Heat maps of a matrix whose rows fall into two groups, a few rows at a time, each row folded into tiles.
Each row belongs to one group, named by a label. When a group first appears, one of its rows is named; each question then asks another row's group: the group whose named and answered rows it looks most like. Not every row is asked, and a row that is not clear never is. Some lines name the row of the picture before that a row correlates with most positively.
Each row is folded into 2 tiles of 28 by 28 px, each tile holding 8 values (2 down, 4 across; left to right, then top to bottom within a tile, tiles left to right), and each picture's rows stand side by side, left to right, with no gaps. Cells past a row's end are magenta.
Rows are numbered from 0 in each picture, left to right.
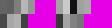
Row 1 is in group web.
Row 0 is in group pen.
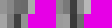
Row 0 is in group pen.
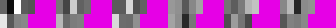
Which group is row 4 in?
pen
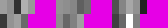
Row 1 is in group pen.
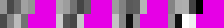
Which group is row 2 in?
pen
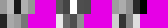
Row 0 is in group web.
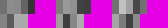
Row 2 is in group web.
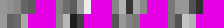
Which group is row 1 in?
pen
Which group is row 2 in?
web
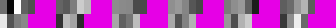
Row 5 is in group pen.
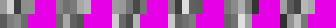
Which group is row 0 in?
web
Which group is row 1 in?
pen
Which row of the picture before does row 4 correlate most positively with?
4
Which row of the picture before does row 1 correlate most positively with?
1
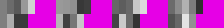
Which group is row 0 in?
pen
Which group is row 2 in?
pen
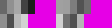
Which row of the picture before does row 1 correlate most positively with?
1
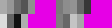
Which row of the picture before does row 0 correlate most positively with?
1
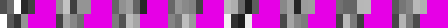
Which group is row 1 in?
web
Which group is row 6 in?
pen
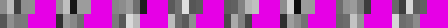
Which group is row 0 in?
web
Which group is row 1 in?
web
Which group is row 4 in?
pen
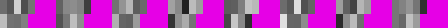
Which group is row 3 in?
web
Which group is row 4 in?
pen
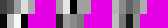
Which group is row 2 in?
pen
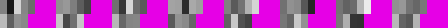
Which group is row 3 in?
web
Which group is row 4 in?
pen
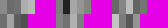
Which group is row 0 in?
pen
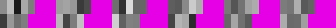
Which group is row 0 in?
web
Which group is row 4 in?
pen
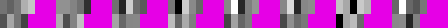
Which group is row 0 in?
pen
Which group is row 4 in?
web
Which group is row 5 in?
web
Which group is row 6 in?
web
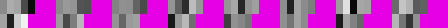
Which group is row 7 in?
web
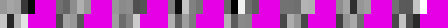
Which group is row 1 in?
pen
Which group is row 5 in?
pen
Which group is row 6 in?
web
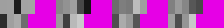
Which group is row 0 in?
web
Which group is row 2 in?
pen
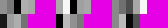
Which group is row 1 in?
web
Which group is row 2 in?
pen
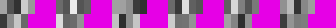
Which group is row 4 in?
web
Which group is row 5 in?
web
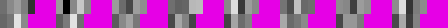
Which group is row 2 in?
web
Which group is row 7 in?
web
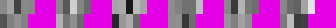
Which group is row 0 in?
web
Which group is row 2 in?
web
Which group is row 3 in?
pen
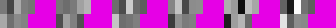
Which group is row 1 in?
pen
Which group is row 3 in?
web
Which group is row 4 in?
web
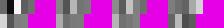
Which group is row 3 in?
pen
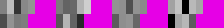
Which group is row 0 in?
web
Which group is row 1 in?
pen
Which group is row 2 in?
web
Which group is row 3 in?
web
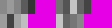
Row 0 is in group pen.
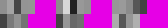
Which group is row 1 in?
web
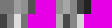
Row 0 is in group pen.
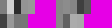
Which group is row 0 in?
web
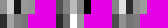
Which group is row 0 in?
web
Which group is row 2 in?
web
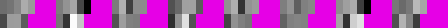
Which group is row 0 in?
pen
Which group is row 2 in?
web
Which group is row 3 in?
pen
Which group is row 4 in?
web
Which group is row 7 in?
pen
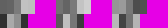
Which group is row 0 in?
pen
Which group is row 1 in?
pen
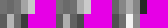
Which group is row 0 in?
pen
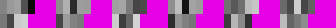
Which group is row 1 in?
web
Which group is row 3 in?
web
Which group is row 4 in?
pen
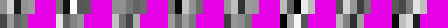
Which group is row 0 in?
web
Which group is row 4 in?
web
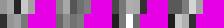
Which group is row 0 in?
web
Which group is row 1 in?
web
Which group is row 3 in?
pen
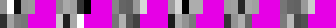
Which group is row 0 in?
web
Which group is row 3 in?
web
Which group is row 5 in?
pen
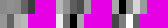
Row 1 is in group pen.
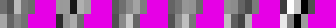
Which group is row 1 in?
web
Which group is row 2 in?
pen
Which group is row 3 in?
pen
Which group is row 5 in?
web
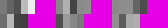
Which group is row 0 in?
pen
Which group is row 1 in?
web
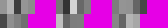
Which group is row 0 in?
web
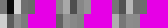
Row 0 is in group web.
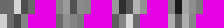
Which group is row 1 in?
web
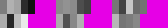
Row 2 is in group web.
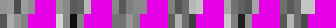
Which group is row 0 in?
web
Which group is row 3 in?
pen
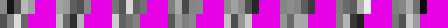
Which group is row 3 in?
web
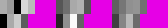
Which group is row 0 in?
web
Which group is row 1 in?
pen
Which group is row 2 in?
pen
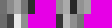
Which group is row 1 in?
web
